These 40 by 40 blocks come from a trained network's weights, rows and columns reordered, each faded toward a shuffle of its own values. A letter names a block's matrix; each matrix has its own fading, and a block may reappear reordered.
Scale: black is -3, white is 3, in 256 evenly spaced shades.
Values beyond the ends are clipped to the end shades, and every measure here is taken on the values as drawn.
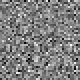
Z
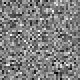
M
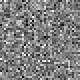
Z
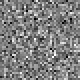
M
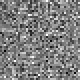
M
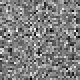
Z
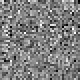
Z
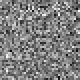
M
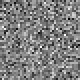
M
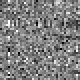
Z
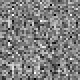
M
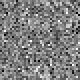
M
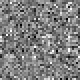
Z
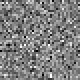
Z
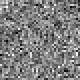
Z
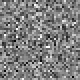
Z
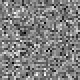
M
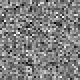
M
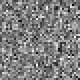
M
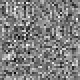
M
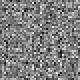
M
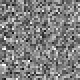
M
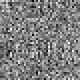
Z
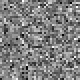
M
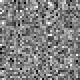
Z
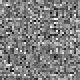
M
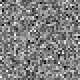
M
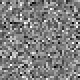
Z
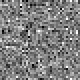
Z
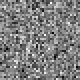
M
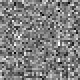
M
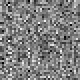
M
